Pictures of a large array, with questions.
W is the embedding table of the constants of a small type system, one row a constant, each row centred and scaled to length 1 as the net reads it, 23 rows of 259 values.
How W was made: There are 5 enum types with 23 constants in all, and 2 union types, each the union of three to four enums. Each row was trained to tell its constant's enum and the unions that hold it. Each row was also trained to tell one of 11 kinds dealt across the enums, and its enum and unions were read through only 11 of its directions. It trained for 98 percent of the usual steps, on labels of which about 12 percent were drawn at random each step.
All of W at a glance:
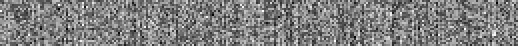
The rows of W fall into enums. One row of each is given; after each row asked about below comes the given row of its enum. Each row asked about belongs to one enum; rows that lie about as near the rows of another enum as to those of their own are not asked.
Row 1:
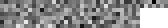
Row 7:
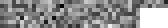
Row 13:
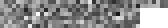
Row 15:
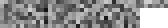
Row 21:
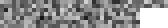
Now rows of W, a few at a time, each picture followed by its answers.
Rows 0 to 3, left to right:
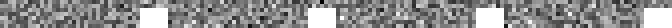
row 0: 1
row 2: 21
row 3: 21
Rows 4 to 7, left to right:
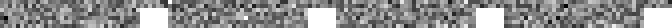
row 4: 13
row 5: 15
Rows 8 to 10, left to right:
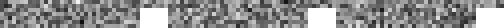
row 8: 1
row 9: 21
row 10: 13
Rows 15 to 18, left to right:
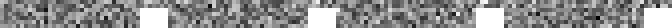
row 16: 13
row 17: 15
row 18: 21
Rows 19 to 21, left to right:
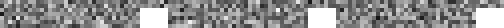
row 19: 7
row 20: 13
